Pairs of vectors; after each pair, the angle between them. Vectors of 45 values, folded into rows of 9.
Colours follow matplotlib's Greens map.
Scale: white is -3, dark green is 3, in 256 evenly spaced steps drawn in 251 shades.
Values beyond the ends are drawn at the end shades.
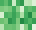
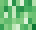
partly opposed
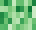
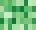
orthogonal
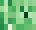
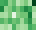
orthogonal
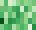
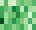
nearly parallel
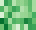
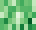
partly aligned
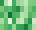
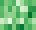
partly aligned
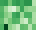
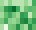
nearly opposite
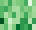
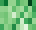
partly opposed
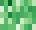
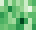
partly opposed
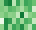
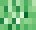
partly opposed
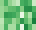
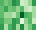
nearly opposite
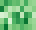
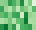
partly aligned
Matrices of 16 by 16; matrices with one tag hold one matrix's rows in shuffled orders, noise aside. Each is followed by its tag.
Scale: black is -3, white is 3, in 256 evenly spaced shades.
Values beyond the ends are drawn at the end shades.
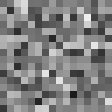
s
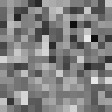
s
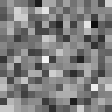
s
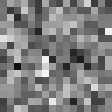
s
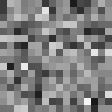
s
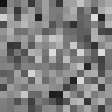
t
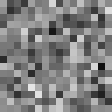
t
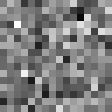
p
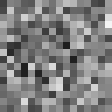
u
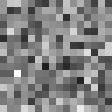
p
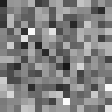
u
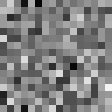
u
